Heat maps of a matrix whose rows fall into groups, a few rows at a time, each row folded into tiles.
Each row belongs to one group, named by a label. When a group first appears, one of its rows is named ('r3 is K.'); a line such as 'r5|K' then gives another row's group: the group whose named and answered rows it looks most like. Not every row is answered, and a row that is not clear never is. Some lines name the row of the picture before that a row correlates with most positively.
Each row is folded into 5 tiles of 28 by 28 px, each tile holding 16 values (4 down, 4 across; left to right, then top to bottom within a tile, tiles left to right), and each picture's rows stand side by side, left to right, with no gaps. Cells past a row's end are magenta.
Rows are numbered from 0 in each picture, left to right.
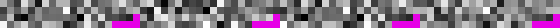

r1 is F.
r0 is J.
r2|J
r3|J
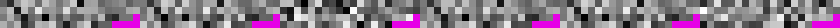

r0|J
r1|J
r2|F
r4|J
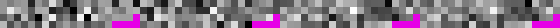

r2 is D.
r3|D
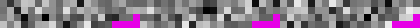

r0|J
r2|D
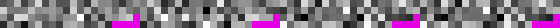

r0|F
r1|F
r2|J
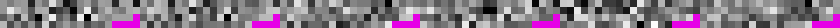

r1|D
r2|D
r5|D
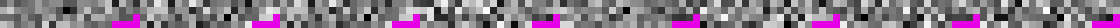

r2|D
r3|J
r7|J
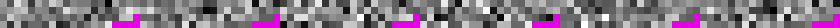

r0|D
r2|F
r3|J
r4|F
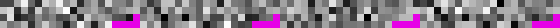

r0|J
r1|J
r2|D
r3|J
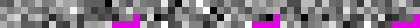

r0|D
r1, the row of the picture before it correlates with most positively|0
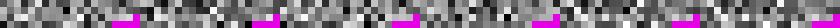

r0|F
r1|F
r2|F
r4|F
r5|F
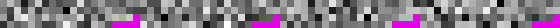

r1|J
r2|D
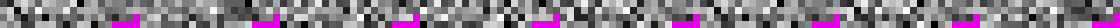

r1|D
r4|J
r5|J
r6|J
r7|D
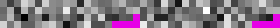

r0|J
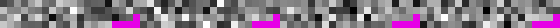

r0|D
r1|F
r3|F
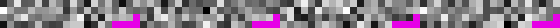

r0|F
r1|F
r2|J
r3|F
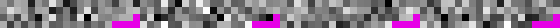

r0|D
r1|J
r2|D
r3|J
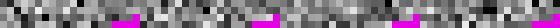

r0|J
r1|F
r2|D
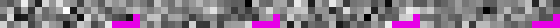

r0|J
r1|D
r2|D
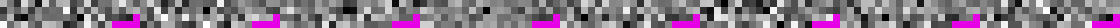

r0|J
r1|F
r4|J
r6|J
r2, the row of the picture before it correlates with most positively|3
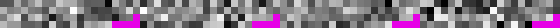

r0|D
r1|F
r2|D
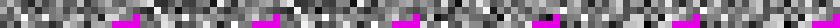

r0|F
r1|F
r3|J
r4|F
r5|F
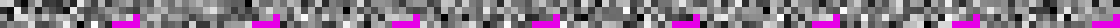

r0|F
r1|D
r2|F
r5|F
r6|F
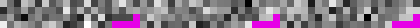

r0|J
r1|D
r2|D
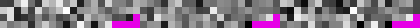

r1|F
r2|F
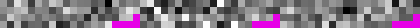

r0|D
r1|F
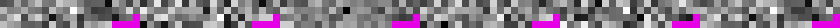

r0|D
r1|F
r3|F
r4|J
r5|D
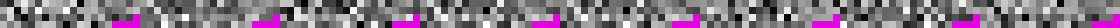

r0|J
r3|F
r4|F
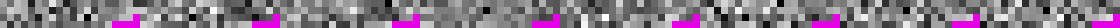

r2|D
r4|F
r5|J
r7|F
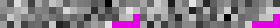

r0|D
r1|D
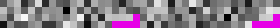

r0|F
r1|D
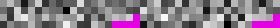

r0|F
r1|F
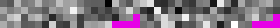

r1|F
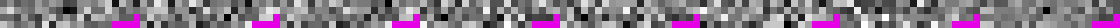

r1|D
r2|D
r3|J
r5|F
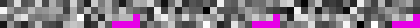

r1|F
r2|F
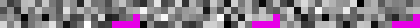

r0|J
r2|J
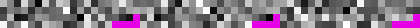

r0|J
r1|J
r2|F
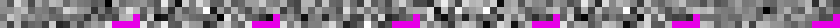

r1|J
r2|J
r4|J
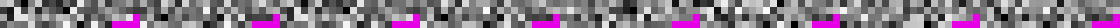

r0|F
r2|F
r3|J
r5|J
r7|J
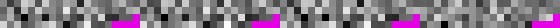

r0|J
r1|J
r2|J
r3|F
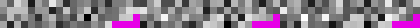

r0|D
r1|F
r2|F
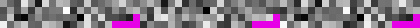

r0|J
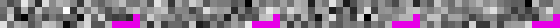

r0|J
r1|D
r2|D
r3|D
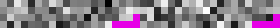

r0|D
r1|J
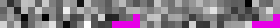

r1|D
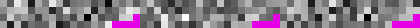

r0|D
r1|F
